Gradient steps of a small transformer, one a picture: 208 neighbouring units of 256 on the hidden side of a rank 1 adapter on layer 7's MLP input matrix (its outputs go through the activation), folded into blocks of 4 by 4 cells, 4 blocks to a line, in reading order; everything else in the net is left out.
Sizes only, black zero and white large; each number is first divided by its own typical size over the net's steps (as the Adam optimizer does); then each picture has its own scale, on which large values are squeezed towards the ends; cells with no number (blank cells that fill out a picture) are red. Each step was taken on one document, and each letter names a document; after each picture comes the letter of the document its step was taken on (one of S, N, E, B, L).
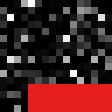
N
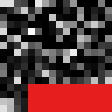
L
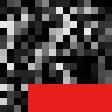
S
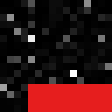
N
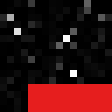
N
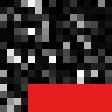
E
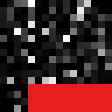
N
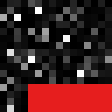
E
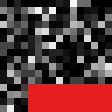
S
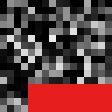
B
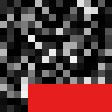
S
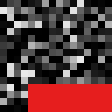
S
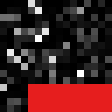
E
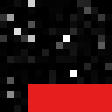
N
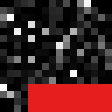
N
